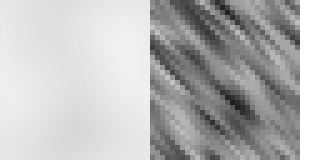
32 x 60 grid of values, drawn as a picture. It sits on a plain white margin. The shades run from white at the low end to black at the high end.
The table splits into one row of 2 panels. Panel 1,1: very low, smooth, faint in contrast. Panel 1,2: middling, slanting down to the right, strong in contrast.
